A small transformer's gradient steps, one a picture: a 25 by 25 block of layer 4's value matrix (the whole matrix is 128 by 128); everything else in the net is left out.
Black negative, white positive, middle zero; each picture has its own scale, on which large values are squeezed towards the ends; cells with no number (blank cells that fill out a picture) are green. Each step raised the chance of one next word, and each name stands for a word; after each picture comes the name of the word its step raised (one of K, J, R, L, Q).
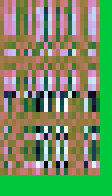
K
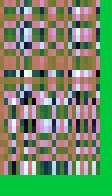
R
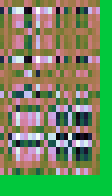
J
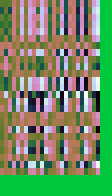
K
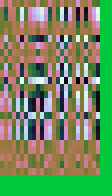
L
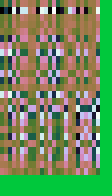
J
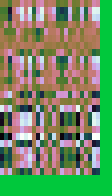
J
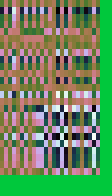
J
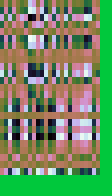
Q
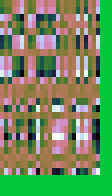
Q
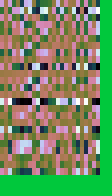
L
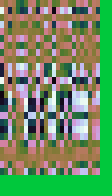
L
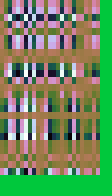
Q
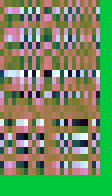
R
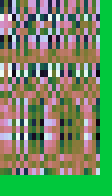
Q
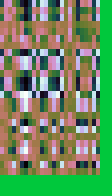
K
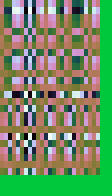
J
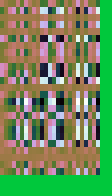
L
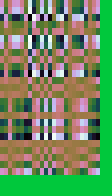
Q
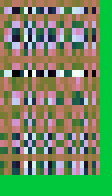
R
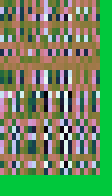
K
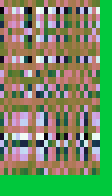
J
